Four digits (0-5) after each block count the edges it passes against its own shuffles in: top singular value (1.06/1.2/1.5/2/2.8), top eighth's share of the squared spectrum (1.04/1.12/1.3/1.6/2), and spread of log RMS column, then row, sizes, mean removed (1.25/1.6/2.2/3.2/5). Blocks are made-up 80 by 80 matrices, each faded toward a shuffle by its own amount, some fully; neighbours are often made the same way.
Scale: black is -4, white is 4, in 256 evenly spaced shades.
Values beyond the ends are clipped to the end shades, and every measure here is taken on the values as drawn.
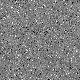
0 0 0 0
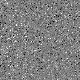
3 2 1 1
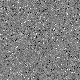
2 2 0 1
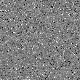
1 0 0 0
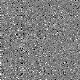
4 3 2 2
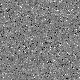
1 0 0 0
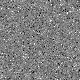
0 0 0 0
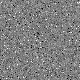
0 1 0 0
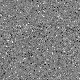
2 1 0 0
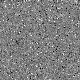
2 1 0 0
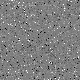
1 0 0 0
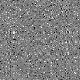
4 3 1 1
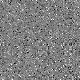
3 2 0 0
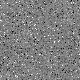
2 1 1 0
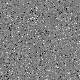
0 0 0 0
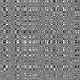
5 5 4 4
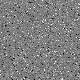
2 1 0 0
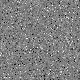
1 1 0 0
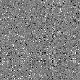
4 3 1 1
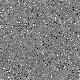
2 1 0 0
